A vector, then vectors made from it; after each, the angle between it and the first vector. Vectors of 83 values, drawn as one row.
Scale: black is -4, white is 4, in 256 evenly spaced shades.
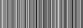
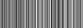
nearly opposite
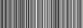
nearly opposite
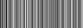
partly opposed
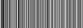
partly opposed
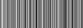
nearly parallel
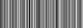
orthogonal
